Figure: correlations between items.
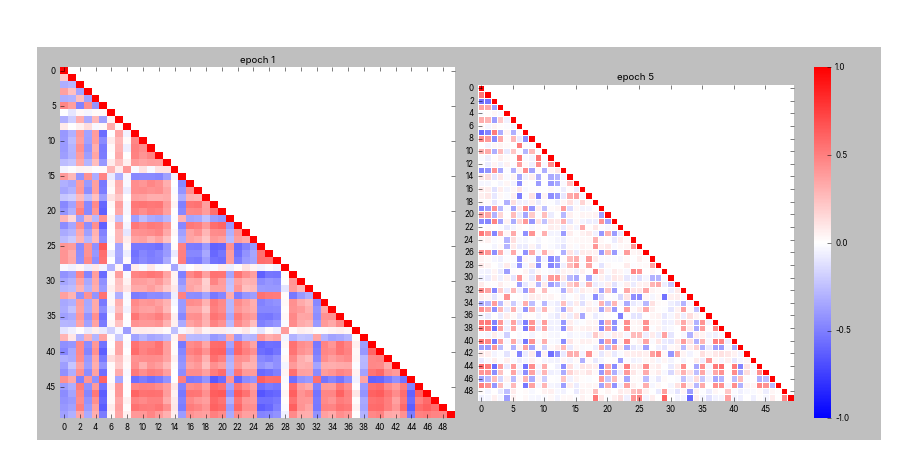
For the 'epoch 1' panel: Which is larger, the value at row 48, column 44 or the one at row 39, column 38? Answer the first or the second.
the second
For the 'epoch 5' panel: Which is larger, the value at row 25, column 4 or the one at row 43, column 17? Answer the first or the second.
the second
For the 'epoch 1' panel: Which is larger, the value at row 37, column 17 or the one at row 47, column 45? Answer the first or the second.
the second
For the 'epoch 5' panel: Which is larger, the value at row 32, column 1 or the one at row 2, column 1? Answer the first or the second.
the first
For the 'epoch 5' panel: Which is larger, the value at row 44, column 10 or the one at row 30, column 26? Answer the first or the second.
the first
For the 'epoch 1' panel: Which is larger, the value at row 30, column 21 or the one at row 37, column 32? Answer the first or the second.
the second
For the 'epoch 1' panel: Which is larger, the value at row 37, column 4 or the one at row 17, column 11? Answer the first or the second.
the second
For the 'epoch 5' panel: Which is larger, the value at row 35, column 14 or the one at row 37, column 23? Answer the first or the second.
the second
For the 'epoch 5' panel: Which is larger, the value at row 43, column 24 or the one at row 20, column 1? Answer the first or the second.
the second
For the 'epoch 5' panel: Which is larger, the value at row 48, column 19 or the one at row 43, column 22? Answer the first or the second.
the first
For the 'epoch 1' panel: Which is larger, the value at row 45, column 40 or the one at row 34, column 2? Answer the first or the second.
the first
